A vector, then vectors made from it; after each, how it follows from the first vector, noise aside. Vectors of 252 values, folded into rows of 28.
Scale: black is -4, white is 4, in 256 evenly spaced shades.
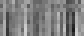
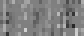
partly zeroed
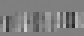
partly zeroed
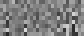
sign-scrambled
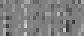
partly zeroed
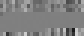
partly zeroed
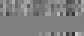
partly zeroed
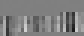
partly zeroed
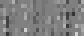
partly zeroed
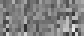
sign-scrambled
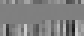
partly zeroed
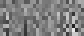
sign-scrambled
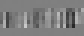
partly zeroed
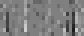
partly zeroed
